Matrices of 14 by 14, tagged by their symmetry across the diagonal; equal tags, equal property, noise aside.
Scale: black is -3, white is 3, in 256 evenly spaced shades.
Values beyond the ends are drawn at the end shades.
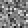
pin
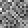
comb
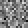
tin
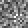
comb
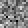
tin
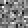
pin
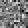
tin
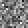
tin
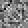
comb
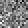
pin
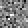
tin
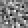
pin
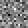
pin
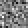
pin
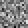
tin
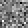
pin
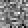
tin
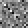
comb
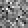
pin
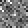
comb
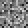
comb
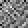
comb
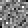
comb
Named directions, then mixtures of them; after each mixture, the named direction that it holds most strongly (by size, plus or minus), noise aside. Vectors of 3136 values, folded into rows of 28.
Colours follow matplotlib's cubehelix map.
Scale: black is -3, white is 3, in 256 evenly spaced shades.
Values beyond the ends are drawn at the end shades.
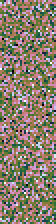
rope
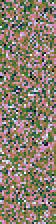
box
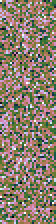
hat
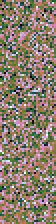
box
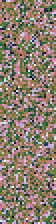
box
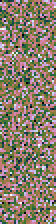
hat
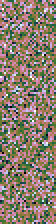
box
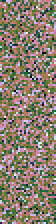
rope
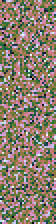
box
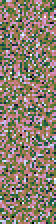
hat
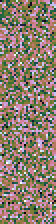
hat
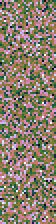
hat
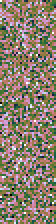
hat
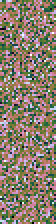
hat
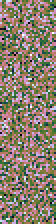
hat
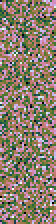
hat
